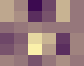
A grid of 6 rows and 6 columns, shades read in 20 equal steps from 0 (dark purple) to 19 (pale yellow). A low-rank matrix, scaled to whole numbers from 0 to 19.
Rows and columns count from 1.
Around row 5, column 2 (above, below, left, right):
7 9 6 19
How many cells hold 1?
0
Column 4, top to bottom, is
5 6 9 14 12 9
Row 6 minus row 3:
2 0 -4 0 2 0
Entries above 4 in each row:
5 5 6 5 5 6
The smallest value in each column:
5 7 0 5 3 9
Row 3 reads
8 9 10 9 9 9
